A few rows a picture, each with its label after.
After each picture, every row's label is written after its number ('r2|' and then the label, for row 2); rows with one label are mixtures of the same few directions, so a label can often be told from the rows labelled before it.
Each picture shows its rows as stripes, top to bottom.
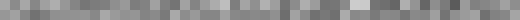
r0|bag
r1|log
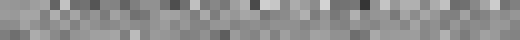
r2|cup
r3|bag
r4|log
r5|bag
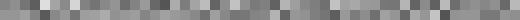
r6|log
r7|log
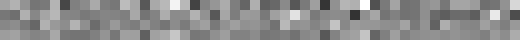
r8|cup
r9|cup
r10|log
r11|cup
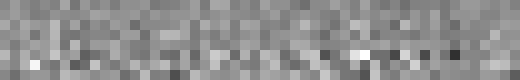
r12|bag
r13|log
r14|bag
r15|cup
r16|bag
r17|bag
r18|log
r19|cup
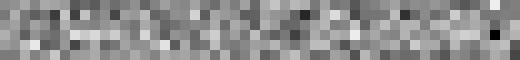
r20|cup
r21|bag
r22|cup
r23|cup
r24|log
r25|cup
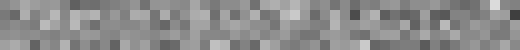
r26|cup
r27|cup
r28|log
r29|bag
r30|bag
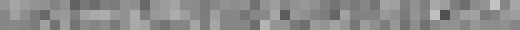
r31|cup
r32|log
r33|bag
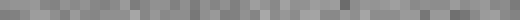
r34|log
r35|bag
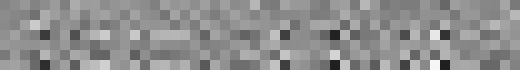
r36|cup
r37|log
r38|log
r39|log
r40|cup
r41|log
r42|log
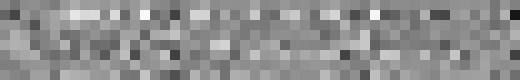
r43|cup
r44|cup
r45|log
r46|cup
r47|bag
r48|log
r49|bag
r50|cup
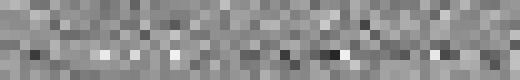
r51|bag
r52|log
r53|cup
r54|cup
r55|cup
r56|log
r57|cup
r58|cup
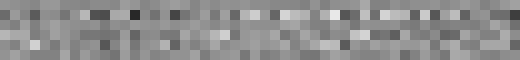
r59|cup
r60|log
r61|cup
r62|bag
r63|log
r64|bag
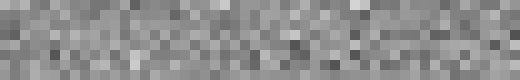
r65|bag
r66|cup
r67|bag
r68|cup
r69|cup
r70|bag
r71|log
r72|bag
